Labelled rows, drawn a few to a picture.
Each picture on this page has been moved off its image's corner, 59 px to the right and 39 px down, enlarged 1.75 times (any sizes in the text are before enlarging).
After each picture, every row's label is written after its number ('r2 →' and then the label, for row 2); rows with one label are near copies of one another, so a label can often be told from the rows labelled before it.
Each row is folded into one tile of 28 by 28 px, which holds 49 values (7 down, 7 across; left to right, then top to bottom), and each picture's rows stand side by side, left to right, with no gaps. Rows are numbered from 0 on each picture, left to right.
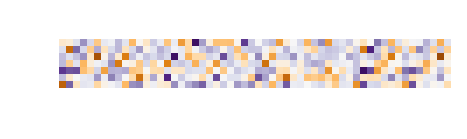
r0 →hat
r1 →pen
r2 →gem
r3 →gem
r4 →pen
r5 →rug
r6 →hat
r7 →hat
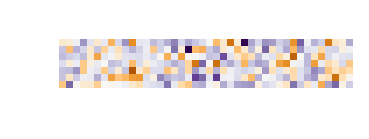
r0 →hat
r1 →rug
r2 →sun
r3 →gem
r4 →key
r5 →pen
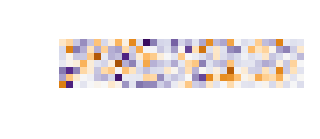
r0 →hat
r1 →gem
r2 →sun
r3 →rug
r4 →rug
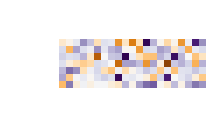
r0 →hat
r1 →gem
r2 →gem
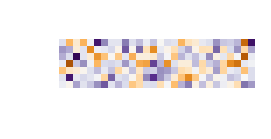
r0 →gem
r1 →sun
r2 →pen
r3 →key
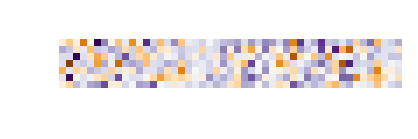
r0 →gem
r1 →gem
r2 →rug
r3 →sun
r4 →key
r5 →sun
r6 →rug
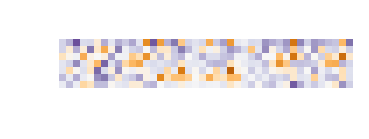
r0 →sun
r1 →key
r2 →rug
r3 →rug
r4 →key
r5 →key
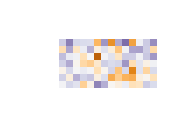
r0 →key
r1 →rug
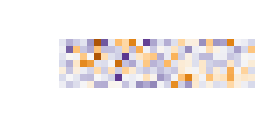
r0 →key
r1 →gem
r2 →pen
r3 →rug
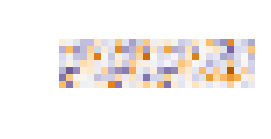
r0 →hat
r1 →hat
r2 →hat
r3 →rug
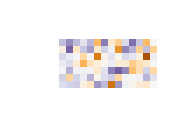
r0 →key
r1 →hat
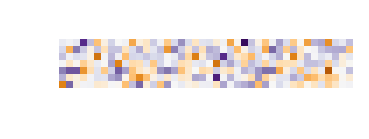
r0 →hat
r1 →pen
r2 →hat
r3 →gem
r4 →hat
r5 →rug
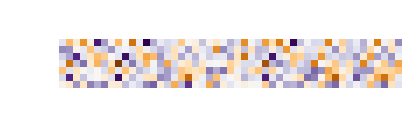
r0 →gem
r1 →gem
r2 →pen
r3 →hat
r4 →gem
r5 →pen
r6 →pen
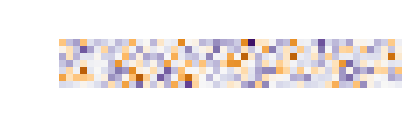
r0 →rug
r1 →pen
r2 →pen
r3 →key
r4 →hat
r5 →sun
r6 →hat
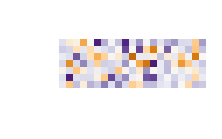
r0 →gem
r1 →sun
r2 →key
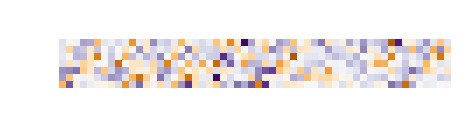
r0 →hat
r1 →pen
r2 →pen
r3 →gem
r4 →hat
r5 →rug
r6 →key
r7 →hat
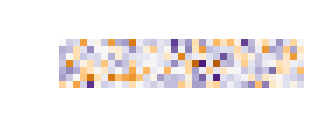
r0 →pen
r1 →rug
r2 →sun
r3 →gem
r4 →hat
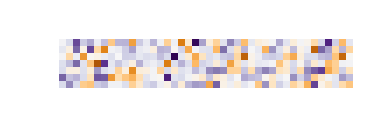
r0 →sun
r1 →rug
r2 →gem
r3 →hat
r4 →hat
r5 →hat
